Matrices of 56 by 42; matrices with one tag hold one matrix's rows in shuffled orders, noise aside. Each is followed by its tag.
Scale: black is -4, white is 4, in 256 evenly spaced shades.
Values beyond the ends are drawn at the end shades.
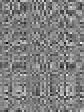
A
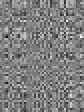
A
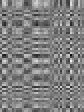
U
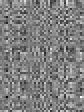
A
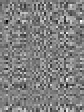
A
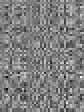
A
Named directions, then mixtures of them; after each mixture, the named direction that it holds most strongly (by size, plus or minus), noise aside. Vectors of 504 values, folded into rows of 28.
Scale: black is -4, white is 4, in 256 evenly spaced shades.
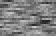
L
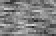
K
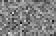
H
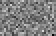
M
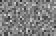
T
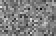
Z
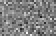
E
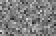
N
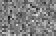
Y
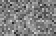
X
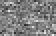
M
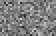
E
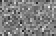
T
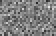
T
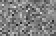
H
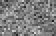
X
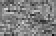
M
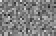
T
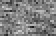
K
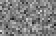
N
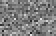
Z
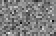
H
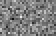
N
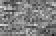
K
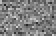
M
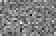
H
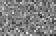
E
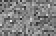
T
